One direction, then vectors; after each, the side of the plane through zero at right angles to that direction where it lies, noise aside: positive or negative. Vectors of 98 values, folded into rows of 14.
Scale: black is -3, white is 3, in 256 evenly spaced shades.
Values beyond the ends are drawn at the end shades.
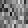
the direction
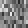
negative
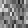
negative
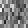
negative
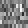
positive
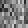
positive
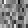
negative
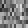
positive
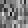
positive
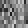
positive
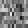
negative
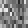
negative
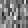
negative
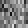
positive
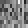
positive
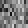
positive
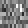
positive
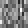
negative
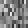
negative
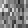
negative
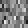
positive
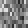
negative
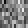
positive
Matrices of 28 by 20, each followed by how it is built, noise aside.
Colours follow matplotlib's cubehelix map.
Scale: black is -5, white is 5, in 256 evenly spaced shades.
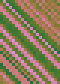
Toeplitz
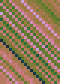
Toeplitz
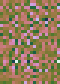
low rank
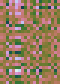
low rank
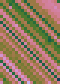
Toeplitz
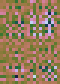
low rank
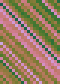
Toeplitz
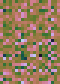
low rank
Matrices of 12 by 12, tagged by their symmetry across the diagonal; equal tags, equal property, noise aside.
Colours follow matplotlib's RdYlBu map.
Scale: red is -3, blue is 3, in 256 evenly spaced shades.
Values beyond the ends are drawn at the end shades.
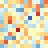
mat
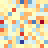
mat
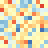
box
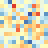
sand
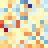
mat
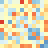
box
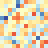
box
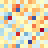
mat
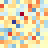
mat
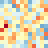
sand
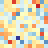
sand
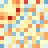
box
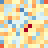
box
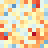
box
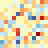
mat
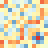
box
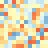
mat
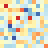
box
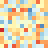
sand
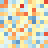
sand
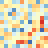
box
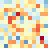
sand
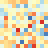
mat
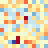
sand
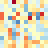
sand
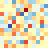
mat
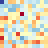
sand
